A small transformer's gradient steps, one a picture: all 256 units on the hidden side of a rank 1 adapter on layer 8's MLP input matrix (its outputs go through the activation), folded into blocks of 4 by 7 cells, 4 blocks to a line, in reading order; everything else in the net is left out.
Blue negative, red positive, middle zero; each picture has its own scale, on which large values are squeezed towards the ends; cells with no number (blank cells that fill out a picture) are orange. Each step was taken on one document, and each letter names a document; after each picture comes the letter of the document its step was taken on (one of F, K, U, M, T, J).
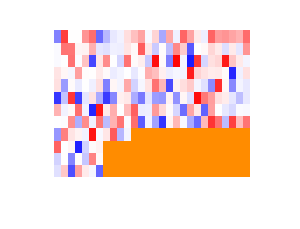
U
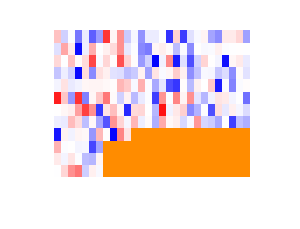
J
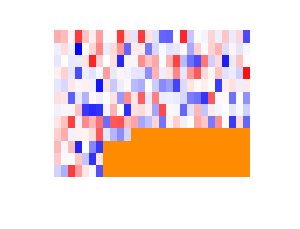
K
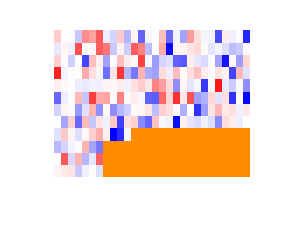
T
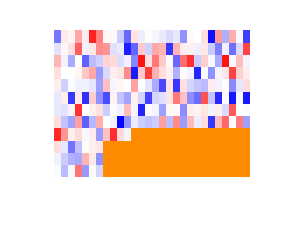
T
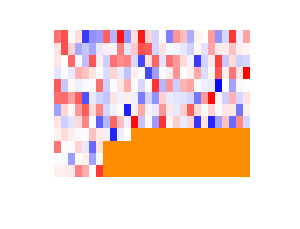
U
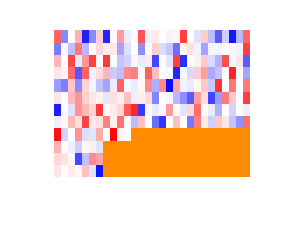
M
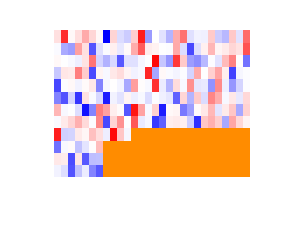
U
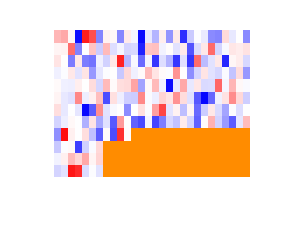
J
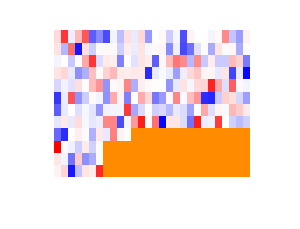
U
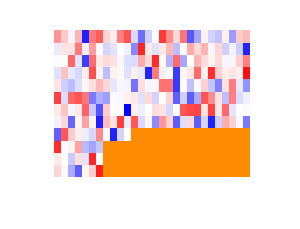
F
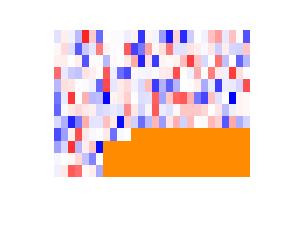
T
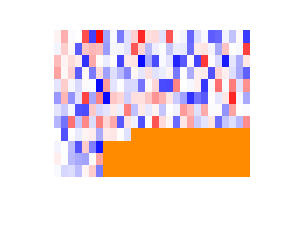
F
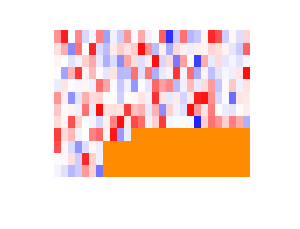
K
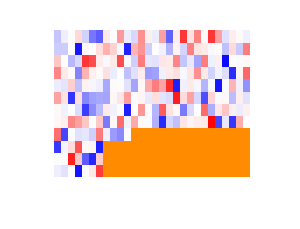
K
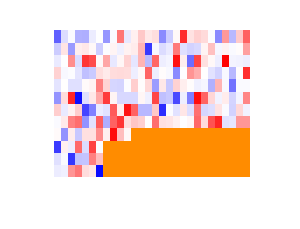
K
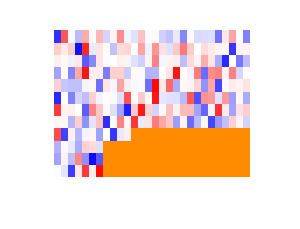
M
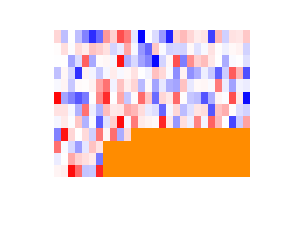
J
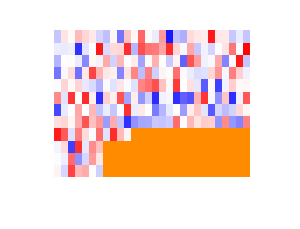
T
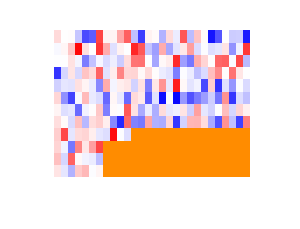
T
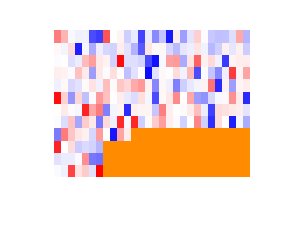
J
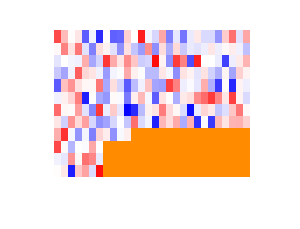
U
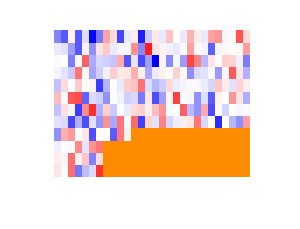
J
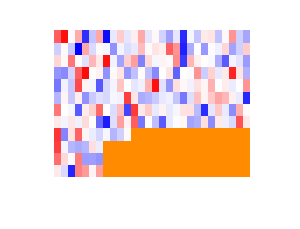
M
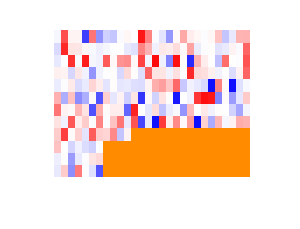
U
